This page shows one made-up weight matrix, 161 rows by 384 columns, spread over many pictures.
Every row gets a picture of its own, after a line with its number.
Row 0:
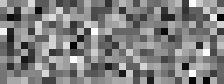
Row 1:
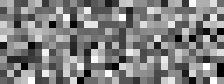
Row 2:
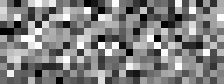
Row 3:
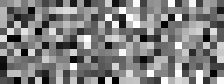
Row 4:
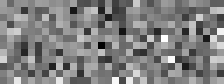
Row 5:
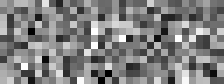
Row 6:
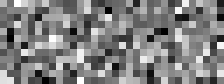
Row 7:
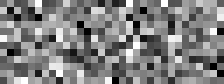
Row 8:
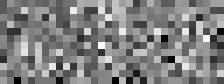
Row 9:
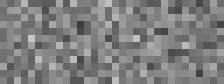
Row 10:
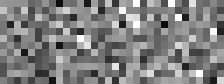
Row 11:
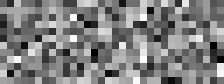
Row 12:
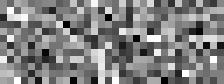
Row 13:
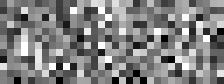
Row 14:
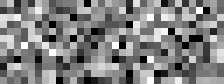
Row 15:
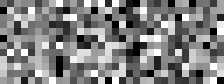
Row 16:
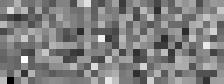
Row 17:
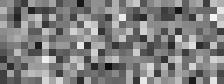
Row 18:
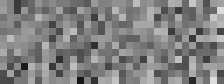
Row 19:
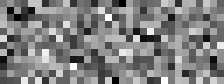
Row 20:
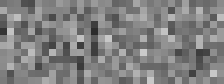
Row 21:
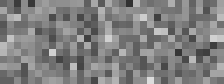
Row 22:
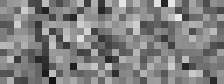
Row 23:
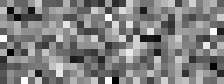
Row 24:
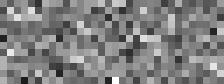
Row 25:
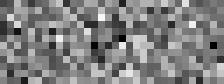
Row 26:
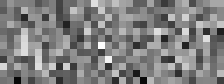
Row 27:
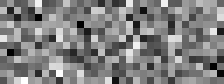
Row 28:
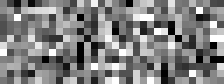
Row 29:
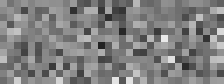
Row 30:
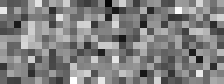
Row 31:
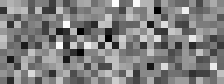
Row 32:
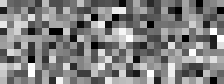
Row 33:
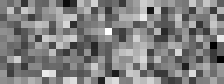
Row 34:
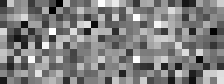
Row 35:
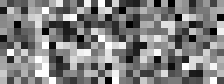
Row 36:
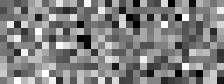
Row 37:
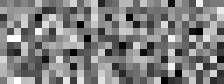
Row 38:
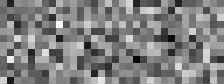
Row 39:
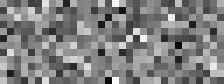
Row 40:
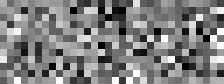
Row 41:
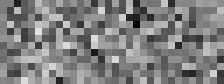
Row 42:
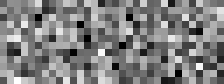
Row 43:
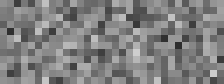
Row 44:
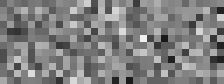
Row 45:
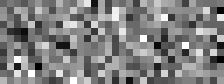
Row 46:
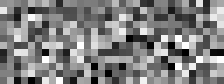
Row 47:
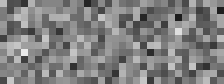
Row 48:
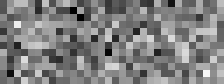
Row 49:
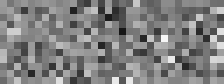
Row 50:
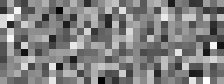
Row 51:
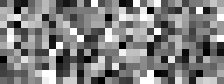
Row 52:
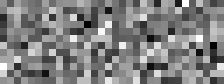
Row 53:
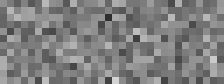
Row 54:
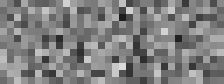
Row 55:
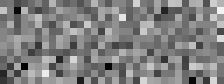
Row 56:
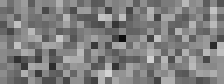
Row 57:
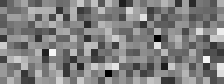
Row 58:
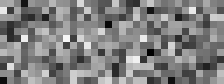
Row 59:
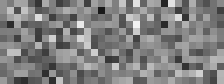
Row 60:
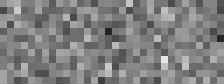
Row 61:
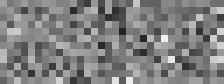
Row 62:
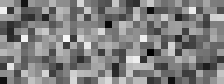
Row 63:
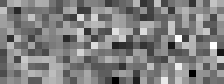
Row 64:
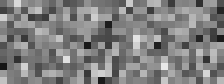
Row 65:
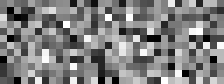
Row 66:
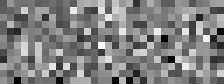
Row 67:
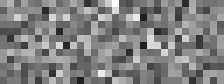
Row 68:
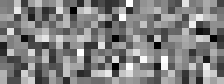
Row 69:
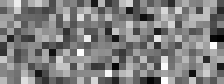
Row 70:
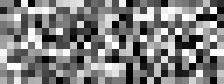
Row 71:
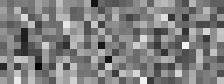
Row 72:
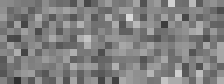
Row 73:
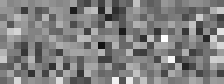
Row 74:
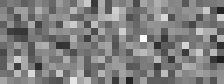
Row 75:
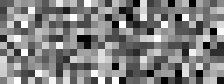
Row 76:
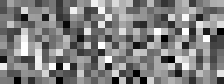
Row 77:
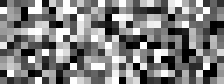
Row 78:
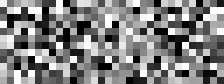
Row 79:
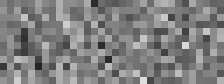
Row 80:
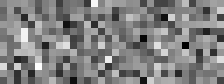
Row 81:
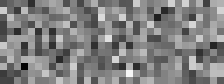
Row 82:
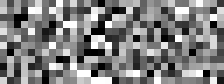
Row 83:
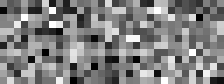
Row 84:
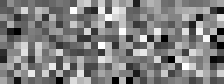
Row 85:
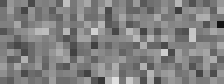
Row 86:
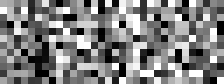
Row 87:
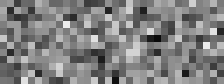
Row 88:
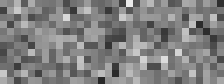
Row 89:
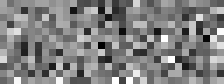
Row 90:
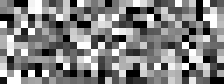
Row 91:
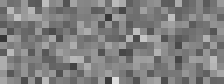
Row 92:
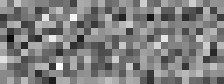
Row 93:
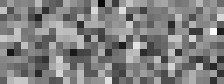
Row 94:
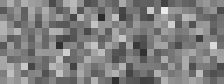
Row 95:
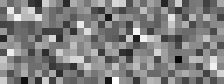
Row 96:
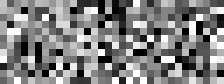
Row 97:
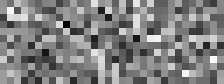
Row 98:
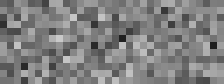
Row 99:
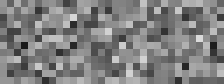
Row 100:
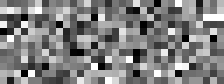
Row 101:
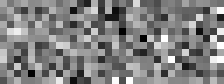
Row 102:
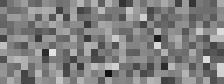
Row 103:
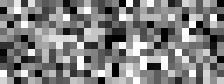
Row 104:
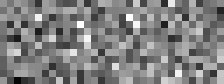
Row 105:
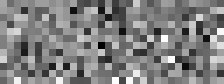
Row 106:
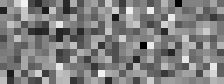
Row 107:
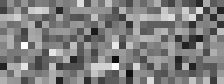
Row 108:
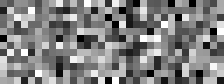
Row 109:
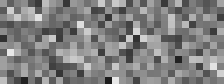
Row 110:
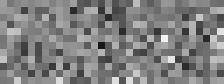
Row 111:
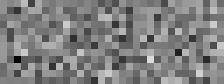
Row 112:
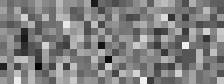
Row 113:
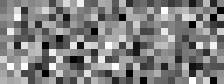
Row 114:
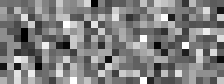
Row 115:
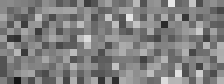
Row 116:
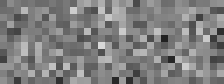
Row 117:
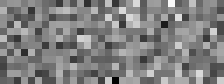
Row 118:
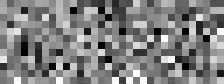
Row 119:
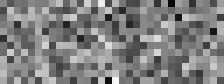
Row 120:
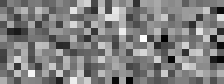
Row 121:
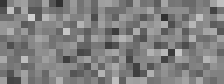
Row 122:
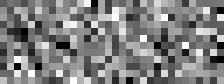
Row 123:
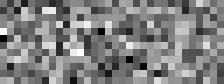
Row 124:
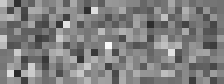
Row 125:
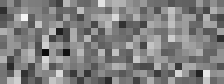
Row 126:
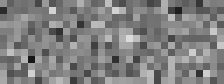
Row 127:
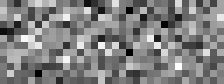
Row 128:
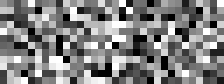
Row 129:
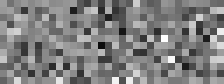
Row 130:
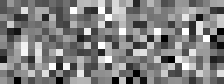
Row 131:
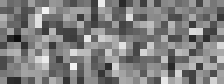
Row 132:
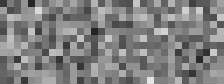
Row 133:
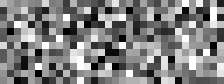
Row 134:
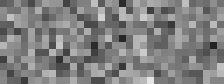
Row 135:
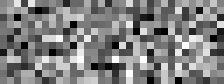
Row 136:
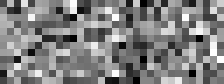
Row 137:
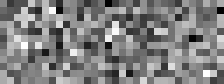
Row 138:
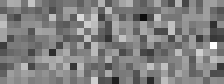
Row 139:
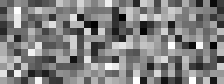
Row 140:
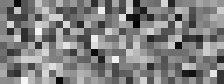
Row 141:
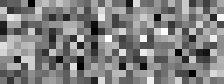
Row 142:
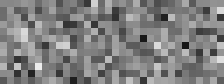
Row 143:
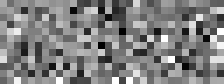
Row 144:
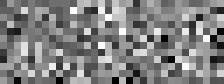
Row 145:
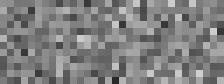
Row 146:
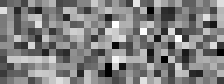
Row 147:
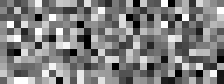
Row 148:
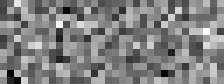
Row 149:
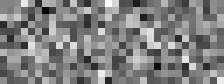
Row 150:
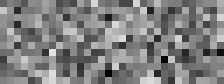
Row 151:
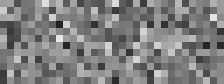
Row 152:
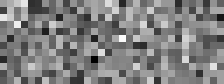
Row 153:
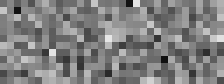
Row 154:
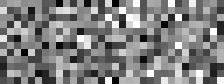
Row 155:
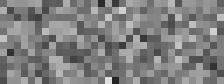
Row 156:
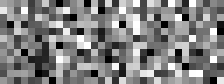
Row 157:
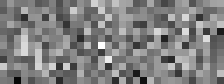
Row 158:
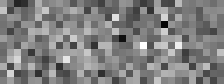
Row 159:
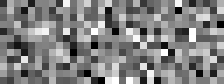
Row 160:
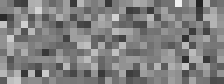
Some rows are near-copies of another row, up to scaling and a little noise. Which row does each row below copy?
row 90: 160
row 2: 127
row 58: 62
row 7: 27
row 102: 57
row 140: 41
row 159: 85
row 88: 103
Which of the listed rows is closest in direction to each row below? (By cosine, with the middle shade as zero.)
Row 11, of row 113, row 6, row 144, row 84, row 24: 6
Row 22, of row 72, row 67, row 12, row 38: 72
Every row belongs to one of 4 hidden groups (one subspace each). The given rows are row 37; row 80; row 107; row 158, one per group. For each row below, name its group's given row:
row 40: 80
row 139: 107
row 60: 107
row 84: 80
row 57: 107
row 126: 158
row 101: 80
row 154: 37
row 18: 107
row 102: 107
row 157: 80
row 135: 107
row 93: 37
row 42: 37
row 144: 80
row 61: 80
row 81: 107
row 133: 107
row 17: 107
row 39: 37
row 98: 107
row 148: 158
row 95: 37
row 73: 80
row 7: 37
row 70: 107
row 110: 80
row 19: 37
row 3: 37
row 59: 37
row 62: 158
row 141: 107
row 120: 80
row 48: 158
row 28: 107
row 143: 80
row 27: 37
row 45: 80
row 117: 37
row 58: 158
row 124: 158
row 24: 37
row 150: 107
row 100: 158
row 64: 107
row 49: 80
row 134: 107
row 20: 107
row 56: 107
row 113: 107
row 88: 107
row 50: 107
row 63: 107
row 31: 158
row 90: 158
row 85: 158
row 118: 80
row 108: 37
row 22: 37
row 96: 80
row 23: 37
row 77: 158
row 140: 37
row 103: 107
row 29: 80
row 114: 80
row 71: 80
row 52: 107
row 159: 158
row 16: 158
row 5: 107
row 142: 80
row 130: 80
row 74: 80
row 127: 158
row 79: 80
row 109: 37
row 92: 107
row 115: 37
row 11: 107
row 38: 158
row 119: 37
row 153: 107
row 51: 107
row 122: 80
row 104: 37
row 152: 158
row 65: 37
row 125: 158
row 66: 80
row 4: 80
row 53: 37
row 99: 107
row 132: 107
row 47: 158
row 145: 37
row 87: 37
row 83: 158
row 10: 37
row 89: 80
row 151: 158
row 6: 107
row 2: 158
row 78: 158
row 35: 37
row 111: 107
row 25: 107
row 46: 107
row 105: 80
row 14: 107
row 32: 158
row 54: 107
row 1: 107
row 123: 158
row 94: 107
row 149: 158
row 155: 37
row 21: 107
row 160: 158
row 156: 37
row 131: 37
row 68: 107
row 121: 158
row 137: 158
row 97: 37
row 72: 37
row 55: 107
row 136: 107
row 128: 107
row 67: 158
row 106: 158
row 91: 37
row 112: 80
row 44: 80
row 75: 37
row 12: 37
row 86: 37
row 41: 37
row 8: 80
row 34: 158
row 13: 80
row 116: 80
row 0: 107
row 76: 80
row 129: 80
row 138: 107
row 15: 37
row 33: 107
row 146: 107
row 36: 37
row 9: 158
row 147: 37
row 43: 37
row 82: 158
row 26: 80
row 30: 158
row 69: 107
